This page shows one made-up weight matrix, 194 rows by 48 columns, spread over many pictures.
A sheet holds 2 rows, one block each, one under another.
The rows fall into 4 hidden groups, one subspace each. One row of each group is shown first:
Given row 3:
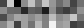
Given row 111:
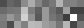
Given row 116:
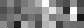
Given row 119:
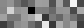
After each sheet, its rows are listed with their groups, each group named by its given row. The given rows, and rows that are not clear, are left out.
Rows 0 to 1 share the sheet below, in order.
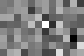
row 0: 119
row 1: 116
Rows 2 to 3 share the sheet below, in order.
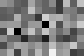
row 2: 119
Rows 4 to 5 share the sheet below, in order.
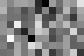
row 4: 116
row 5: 119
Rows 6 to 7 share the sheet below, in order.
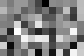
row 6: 116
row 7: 3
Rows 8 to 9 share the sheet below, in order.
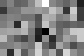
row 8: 116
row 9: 116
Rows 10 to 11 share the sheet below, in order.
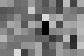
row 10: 119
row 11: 116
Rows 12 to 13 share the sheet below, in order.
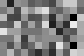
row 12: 3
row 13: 111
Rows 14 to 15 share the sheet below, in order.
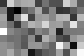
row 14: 3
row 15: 111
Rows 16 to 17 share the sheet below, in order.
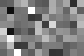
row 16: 119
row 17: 3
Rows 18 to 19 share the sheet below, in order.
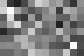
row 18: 3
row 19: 111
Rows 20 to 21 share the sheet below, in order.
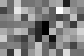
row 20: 3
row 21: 116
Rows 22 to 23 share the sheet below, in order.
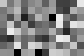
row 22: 111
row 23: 3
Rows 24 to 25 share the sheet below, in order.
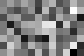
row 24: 116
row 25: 3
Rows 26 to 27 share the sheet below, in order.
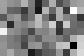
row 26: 116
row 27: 111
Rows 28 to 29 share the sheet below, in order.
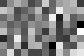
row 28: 111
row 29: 111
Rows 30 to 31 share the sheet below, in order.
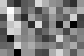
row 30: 3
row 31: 3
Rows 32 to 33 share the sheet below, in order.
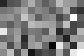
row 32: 111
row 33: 111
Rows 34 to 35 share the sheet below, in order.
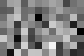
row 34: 3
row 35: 111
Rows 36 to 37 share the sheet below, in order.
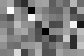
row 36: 119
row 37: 116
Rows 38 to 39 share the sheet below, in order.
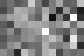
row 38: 111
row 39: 116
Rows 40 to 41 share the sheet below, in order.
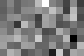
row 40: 116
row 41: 116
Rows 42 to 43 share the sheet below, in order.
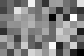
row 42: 111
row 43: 111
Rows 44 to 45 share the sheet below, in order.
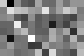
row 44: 3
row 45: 119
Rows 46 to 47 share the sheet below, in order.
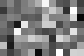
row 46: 116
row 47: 3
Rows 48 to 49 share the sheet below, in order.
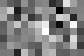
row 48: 3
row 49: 116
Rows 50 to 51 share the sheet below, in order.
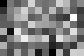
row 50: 111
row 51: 3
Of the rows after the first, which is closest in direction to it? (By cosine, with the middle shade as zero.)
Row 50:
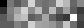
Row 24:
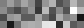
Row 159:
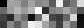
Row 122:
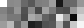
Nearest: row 159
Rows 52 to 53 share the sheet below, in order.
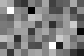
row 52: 119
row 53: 111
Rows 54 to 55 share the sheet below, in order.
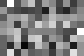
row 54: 3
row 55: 111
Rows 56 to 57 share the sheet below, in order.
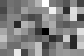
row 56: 116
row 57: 116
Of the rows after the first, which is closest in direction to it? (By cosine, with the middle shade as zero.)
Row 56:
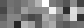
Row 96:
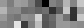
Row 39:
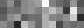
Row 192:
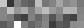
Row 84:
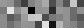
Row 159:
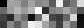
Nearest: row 39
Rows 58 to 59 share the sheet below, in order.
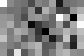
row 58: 111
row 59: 116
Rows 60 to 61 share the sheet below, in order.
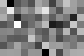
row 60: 3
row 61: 119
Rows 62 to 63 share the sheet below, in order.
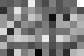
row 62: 111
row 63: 3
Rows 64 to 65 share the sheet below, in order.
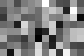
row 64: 116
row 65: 116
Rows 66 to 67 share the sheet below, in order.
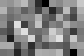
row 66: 116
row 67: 119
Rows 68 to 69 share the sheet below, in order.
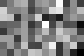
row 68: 119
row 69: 111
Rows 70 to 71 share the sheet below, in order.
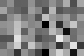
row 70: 119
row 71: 3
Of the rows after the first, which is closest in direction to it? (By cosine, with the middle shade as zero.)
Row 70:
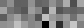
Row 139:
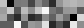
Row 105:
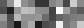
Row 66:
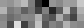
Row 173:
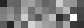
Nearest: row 66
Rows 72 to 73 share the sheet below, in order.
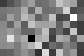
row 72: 111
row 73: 119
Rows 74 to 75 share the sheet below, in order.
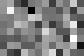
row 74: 119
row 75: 116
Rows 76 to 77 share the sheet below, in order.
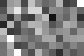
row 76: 111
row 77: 3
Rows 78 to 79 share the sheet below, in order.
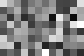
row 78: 111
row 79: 119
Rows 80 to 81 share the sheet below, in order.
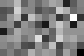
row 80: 3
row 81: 111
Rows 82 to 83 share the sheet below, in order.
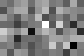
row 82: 119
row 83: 111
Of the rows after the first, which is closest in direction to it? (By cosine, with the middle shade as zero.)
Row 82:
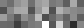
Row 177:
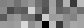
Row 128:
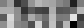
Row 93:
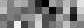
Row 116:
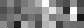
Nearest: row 116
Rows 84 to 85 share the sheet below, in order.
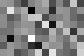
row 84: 119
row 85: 119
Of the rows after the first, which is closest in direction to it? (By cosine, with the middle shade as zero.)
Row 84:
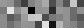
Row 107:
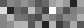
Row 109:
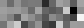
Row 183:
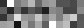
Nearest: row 109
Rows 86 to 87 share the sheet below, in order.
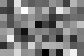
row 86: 3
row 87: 119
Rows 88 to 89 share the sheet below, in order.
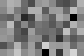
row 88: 111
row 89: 119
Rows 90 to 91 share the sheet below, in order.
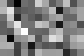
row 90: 3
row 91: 119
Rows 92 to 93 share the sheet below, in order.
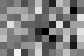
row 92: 116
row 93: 116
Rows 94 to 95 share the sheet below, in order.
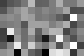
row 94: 111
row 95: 3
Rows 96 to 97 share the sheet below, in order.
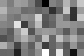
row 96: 116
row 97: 119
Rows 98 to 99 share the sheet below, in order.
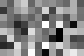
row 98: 119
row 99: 119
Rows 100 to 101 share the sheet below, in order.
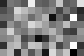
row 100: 111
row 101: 3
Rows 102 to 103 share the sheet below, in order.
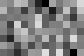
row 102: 116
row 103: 119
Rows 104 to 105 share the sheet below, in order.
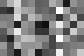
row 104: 3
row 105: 3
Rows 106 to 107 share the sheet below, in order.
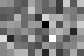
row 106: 119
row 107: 119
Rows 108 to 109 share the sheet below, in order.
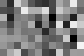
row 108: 3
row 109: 116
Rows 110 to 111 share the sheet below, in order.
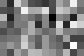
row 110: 3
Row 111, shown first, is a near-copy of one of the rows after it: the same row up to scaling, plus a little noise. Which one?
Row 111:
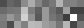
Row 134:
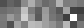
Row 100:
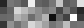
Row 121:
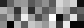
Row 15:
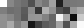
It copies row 134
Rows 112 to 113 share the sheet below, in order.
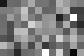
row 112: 111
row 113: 119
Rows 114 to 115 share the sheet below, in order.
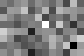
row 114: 119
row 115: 111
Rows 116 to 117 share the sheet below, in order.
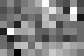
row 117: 3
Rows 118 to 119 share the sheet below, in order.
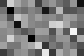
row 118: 3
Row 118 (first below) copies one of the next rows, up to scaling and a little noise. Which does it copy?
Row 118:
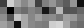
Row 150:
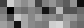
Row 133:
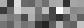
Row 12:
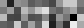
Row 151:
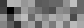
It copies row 150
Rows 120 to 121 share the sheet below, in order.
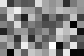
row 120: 3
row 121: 111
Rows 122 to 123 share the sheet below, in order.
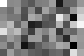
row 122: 111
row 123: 111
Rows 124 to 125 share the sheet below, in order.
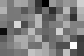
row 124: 116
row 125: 111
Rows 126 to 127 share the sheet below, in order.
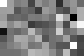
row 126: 111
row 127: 111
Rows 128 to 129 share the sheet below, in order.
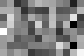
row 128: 3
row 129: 111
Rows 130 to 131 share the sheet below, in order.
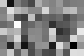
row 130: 3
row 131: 111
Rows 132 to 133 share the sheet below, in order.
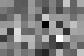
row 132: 119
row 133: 3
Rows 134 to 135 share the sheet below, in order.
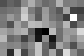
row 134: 111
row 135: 116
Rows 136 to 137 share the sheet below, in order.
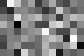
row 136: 3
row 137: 116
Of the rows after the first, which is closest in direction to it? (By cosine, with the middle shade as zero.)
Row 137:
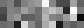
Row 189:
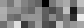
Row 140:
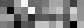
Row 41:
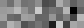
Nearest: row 140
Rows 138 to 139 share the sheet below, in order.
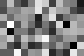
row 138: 116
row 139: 3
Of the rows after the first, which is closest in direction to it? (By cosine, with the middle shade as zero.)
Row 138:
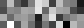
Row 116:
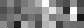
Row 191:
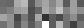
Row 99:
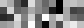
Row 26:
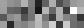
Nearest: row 116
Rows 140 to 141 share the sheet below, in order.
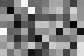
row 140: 119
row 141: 111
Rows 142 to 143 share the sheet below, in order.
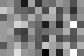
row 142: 119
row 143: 119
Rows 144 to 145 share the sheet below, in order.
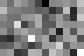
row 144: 116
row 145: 119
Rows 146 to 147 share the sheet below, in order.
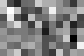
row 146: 3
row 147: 116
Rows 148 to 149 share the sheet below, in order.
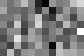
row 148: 116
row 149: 111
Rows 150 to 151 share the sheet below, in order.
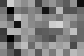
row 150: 3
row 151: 3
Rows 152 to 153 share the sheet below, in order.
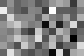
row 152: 119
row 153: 116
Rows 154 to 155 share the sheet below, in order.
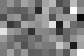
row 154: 116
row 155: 111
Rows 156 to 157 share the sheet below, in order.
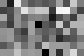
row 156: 3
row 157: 119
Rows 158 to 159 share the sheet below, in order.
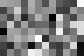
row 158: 111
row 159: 111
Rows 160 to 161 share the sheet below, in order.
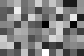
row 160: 3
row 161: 119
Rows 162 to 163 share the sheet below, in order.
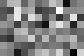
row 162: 3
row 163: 119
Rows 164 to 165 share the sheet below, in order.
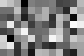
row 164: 111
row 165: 119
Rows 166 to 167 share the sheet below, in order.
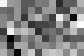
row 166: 111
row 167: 3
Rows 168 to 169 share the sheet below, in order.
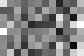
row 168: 111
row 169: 111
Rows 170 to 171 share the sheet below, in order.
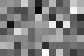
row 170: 116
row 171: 119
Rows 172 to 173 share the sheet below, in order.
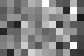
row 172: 116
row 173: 111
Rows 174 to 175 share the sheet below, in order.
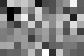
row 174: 3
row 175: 119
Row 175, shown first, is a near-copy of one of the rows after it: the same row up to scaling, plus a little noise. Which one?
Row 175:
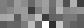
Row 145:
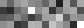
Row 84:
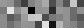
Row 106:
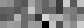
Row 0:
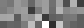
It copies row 0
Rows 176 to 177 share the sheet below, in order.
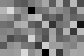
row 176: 119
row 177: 119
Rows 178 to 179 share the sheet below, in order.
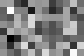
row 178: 119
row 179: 3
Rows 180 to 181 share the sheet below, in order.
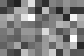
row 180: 111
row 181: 116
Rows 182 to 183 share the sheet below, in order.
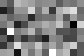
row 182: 119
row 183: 3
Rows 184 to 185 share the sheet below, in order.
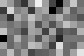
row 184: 119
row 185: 111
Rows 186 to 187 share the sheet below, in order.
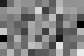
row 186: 111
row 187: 111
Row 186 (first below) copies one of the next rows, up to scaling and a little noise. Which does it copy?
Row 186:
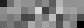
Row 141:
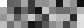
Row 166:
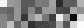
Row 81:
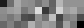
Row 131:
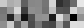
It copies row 81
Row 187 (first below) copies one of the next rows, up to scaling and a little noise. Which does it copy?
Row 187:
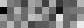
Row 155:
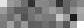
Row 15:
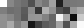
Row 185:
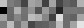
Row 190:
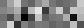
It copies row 185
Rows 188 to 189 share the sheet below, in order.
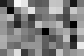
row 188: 119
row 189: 116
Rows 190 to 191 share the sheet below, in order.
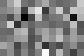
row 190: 111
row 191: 119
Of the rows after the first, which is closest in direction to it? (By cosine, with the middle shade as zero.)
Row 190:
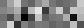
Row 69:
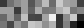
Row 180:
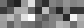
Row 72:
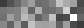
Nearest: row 69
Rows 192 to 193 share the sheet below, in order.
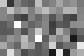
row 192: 3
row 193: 116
